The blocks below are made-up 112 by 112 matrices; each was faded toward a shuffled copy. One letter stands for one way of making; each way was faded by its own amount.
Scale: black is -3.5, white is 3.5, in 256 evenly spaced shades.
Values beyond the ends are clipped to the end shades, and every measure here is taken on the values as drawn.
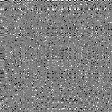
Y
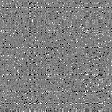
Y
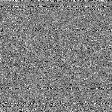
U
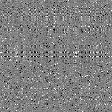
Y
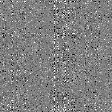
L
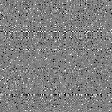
Y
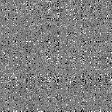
L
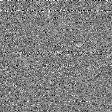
U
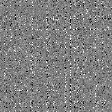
L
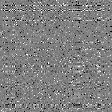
Y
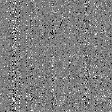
L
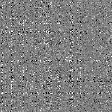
L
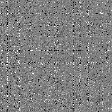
L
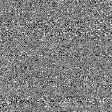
U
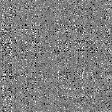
L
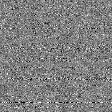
U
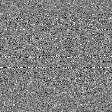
U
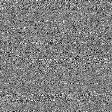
U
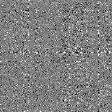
L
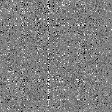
L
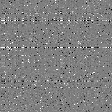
Y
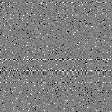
Y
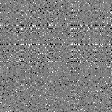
Y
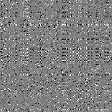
Y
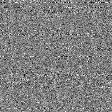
U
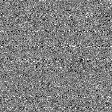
U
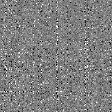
L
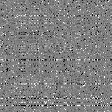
Y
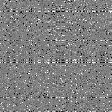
Y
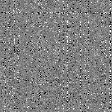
L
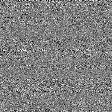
U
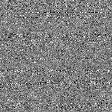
U
